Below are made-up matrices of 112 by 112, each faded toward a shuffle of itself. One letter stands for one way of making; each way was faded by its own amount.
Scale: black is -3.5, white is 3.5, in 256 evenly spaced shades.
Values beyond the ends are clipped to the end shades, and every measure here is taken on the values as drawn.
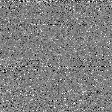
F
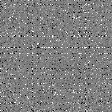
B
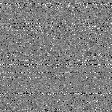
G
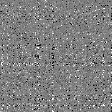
B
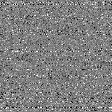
G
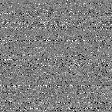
G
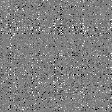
B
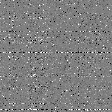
B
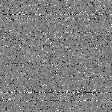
F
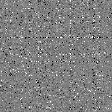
B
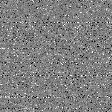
F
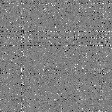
B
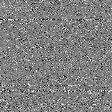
F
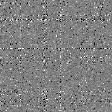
B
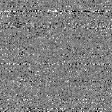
G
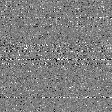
G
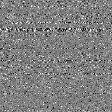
G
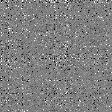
B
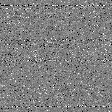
F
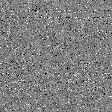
F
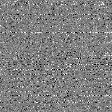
G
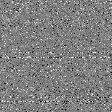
F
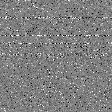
F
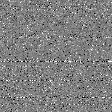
F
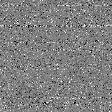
F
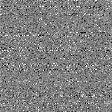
G
